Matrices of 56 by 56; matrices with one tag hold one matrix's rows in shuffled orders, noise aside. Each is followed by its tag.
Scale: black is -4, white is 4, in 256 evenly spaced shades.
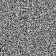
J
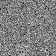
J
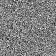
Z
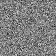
Z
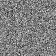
Z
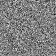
Z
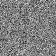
J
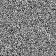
Z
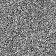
Z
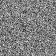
J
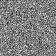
Z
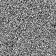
Z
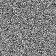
Z
